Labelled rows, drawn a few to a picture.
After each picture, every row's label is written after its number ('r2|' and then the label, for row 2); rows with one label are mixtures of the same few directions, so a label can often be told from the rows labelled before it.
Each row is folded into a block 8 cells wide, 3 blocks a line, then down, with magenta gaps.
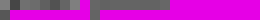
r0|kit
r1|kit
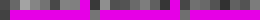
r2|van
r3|kit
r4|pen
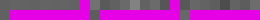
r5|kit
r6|pen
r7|pen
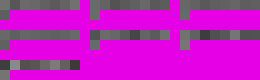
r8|kit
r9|van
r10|van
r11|kit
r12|pen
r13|van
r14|kit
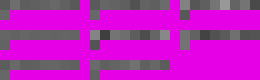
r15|kit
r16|pen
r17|pen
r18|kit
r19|kit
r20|van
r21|kit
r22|pen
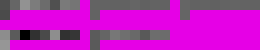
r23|van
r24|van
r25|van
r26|van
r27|van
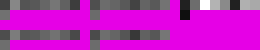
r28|kit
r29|pen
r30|van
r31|kit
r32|pen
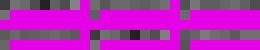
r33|pen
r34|kit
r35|kit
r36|kit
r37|pen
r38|van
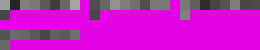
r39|kit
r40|van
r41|van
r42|pen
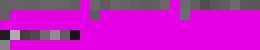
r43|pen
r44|kit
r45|van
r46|kit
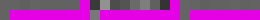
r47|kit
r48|kit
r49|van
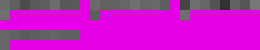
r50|van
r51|pen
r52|pen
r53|van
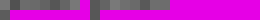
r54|kit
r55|van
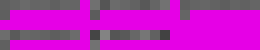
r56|van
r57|kit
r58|pen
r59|kit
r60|kit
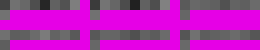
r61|pen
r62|pen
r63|pen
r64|pen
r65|pen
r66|kit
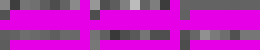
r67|kit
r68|pen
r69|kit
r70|van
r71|van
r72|van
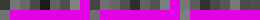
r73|pen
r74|pen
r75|van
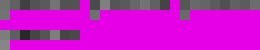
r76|van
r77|kit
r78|pen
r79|van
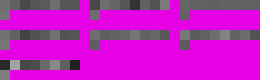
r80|van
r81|pen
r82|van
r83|van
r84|pen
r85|pen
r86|kit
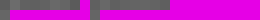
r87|kit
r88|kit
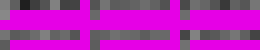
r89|van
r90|kit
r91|pen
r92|pen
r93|van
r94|kit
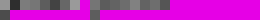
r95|kit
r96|pen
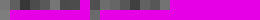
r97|van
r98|pen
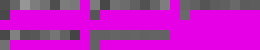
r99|van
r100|kit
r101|van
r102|kit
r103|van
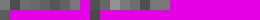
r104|kit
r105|van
